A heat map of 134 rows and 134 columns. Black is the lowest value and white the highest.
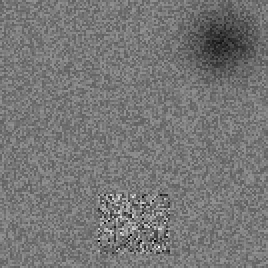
Values change most from cell to cell in the bottom middle. One dip sinks in the top right. In the bottom middle lies a patch that is rougher than the rest. There are no regular stripes. The halves do not mirror each other. The ninth with the lowest average is the top right.
